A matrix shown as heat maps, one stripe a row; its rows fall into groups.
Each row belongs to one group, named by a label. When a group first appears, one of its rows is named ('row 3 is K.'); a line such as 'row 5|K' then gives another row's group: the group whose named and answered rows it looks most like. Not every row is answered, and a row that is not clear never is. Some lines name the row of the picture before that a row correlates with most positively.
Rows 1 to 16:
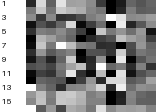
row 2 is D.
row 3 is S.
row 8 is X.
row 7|D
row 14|D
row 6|X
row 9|X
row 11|X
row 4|X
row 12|S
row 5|X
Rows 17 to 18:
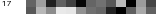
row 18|D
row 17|X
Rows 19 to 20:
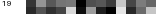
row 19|X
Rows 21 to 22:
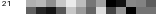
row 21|D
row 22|X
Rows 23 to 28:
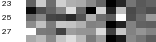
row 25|S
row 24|X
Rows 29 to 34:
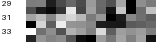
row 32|D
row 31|D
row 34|X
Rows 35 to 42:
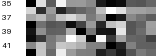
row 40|X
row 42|D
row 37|D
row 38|S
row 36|S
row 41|D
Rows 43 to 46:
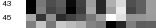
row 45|S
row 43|S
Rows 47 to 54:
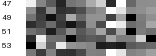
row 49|X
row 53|D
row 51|X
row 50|S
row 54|S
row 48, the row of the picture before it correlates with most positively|45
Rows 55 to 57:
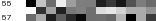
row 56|S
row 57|X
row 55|D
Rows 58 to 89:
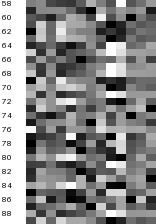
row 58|S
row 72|D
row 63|D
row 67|S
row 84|D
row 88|S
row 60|X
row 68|S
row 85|S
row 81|S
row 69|D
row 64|S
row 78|S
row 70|D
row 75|X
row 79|X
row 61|D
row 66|X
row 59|X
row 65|S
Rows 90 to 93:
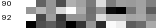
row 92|S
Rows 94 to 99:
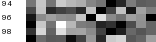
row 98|D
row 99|S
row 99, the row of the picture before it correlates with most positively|93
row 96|X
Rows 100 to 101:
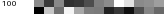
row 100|S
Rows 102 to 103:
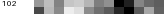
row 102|D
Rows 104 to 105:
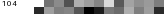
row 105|X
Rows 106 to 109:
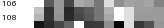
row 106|S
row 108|S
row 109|X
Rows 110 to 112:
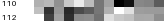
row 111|S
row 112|S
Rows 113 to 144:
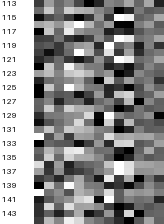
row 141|X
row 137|S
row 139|D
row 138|X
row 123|D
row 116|D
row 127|X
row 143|X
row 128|D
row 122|D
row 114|D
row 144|D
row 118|S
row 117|D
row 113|X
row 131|D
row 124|X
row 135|D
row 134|D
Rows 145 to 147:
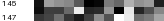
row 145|X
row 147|S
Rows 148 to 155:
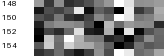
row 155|S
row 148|S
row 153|D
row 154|D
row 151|X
